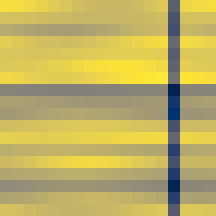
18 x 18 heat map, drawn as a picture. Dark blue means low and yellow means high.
Odd lines: column 15. Histogram: skewed, a long tail of low values. Ninth with the lowest average: bottom right.
